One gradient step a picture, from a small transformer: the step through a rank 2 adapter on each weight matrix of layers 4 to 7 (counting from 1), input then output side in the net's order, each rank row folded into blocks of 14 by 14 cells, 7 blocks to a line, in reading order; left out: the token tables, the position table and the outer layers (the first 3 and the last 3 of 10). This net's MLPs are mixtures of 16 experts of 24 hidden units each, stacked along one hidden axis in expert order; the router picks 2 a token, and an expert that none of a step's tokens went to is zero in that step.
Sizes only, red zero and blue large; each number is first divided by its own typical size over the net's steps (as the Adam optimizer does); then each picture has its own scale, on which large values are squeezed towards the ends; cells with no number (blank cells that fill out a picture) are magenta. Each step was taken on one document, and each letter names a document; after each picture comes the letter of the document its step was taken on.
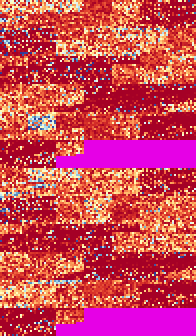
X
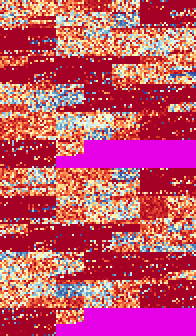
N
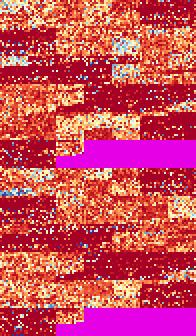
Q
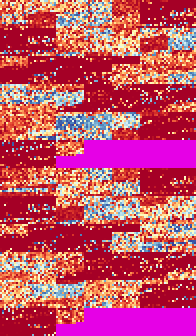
N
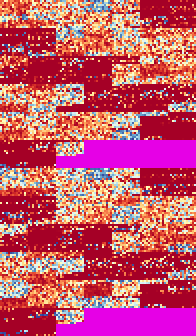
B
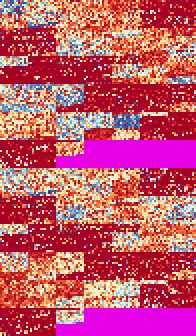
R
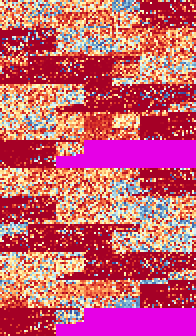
B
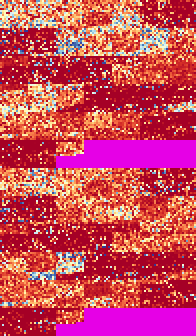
X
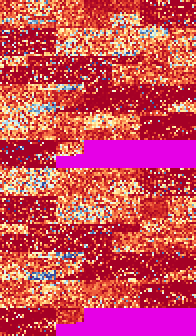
X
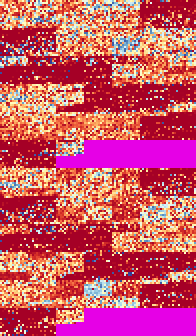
Q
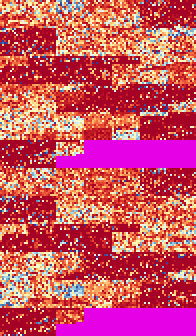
X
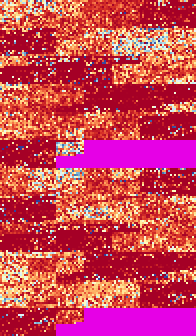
X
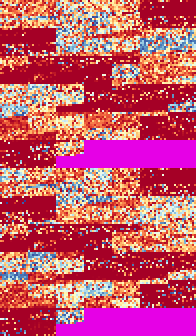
B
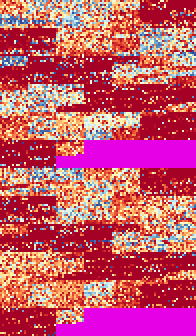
N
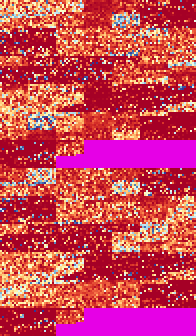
X
